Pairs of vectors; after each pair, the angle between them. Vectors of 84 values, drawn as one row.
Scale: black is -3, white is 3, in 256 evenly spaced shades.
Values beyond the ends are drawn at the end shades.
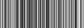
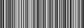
partly opposed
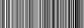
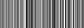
partly aligned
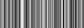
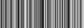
partly opposed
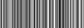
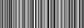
nearly opposite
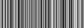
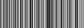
orthogonal
